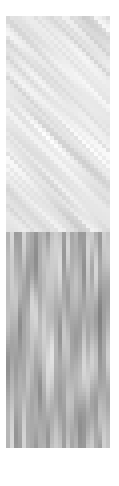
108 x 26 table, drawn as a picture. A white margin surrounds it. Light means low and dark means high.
The table splits into 2 rows of 1 panel. Panel 1,1: very low, slanting down to the right, faint in contrast. Panel 2,1: low, streaked downward.
